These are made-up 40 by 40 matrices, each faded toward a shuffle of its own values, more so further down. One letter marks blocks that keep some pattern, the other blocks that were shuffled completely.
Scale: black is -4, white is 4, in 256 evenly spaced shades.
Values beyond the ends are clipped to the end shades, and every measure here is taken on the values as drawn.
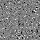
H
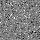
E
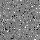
H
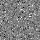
H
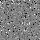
E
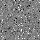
H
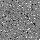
E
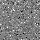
H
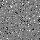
H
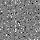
H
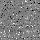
H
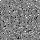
H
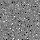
H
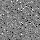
H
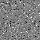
H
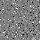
H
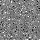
H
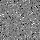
E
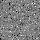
H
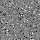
E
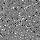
E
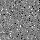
H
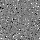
E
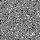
E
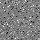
H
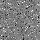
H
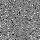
E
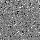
E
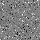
E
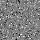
E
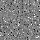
H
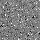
E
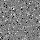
E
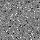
H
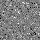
E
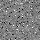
E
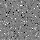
E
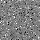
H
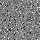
H
